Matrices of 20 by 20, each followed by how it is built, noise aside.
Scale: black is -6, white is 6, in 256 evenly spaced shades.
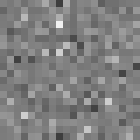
noise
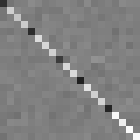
diagonal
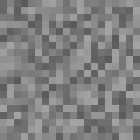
noise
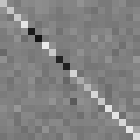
diagonal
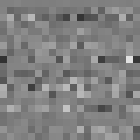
uneven rows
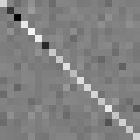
diagonal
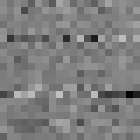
uneven rows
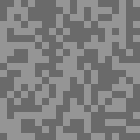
noise
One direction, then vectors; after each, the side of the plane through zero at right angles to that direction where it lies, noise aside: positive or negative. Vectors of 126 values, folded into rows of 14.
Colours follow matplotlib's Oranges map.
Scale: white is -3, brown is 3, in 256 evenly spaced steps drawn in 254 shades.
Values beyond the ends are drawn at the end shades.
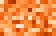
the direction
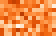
positive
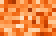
positive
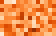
negative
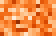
positive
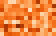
negative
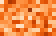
positive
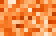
negative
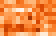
negative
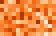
negative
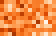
negative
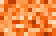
positive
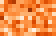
positive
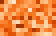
negative
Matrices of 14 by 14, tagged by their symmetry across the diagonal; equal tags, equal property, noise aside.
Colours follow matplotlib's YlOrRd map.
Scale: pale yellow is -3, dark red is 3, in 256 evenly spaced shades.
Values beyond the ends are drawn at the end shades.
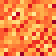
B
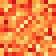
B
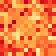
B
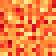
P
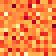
P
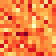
P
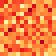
B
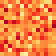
P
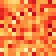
P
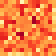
B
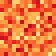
B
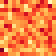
P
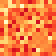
B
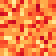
P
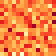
P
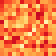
B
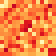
B
